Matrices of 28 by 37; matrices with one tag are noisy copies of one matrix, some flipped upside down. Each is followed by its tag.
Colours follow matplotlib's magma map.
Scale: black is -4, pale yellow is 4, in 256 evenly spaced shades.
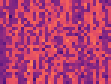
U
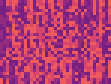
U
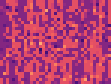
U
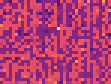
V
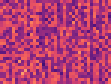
V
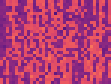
U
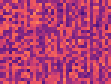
V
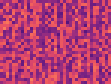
V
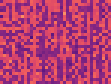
V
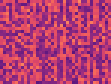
V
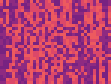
U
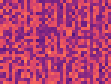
V
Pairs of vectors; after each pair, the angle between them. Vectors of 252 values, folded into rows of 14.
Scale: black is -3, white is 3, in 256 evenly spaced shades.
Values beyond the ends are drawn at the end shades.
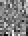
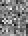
orthogonal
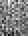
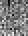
nearly opposite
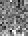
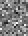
orthogonal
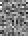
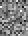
orthogonal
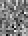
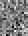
nearly parallel
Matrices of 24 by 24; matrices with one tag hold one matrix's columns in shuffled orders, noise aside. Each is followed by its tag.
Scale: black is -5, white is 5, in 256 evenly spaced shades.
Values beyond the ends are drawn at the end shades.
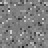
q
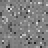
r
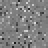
r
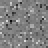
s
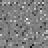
q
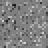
s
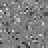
r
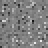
s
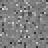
r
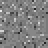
r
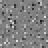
s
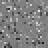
r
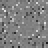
r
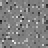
s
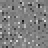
s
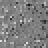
s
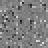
s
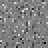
r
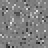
r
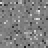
q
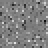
s
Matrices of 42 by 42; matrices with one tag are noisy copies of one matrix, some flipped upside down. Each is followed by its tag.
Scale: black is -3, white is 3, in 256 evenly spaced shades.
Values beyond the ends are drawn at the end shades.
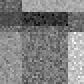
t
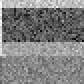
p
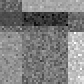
t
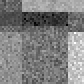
t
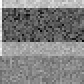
p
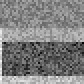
p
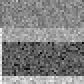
p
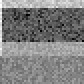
p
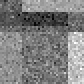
t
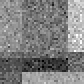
t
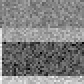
p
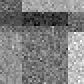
t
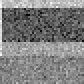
p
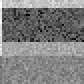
p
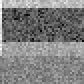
p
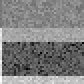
p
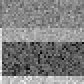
p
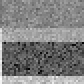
p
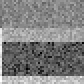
p
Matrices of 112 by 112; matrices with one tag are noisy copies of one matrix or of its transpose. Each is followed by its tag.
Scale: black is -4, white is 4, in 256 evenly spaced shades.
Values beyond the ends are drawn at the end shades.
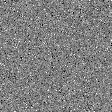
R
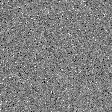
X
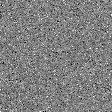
R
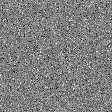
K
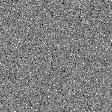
R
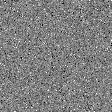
R
